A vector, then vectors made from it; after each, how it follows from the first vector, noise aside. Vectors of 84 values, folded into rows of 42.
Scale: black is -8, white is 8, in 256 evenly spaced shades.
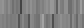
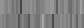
copied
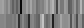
scaled up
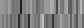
scaled up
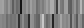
scaled up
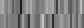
scaled up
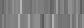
negated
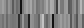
scaled up
